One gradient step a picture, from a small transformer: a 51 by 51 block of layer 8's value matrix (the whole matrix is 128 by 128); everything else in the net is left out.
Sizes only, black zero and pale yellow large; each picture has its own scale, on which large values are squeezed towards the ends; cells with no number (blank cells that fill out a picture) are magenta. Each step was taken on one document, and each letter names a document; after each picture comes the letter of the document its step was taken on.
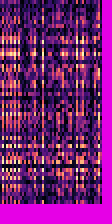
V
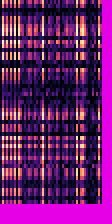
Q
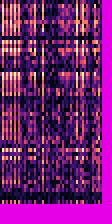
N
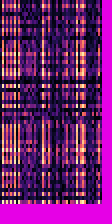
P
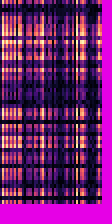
Q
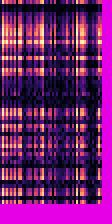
Q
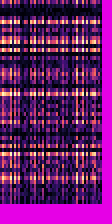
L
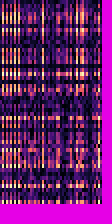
N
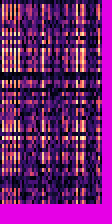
P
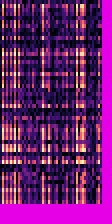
P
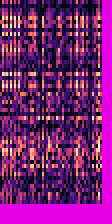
V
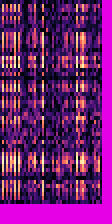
N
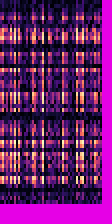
L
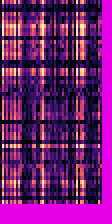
Q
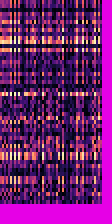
L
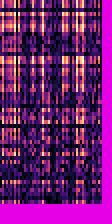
P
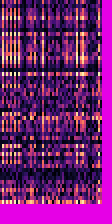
V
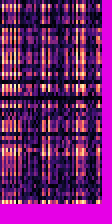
P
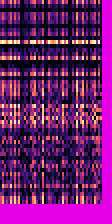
L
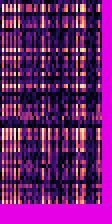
P
